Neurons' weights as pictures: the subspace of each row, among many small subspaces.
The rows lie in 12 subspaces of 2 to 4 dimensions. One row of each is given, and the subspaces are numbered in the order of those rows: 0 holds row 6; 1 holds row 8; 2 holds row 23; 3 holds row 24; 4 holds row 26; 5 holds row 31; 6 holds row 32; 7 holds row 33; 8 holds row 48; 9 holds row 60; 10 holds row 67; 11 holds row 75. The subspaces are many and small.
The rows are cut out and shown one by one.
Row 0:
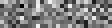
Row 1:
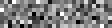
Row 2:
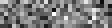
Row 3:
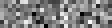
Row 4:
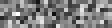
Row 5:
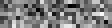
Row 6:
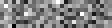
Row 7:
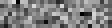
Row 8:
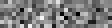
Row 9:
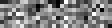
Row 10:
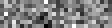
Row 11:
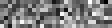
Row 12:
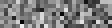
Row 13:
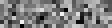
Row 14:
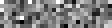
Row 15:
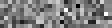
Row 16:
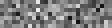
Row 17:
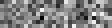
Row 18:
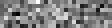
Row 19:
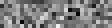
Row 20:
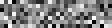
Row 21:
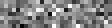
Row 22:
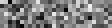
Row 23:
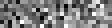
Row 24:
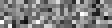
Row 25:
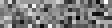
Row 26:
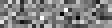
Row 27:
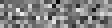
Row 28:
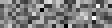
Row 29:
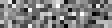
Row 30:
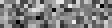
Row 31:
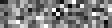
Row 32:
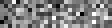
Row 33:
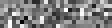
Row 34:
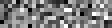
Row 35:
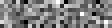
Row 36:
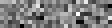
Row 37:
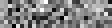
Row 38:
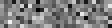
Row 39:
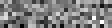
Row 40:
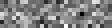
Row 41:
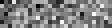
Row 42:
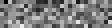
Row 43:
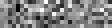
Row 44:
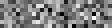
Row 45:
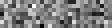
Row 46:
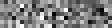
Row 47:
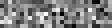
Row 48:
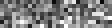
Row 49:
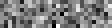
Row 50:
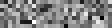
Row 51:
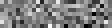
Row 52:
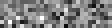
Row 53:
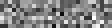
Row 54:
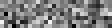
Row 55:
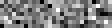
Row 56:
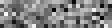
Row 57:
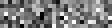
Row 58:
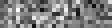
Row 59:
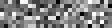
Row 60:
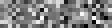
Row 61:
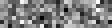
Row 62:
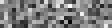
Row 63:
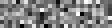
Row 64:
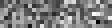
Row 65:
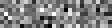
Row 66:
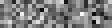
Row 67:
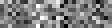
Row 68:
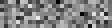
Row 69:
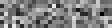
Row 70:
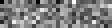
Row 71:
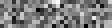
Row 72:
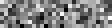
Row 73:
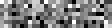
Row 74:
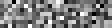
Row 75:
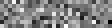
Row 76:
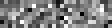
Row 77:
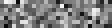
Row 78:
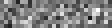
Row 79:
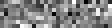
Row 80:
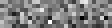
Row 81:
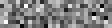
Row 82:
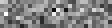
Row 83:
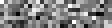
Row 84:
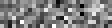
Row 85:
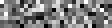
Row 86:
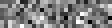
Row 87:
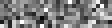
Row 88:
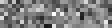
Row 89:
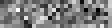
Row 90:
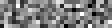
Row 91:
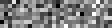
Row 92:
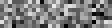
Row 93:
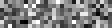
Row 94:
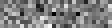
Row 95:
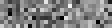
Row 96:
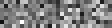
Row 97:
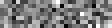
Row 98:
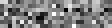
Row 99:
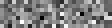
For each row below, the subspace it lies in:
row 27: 3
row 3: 10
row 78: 11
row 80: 3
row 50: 3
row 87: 2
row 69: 3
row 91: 6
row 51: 2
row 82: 5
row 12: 4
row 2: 11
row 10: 3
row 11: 8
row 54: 3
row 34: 6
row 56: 5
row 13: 4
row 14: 11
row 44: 9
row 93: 3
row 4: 7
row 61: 4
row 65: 11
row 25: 8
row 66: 9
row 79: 11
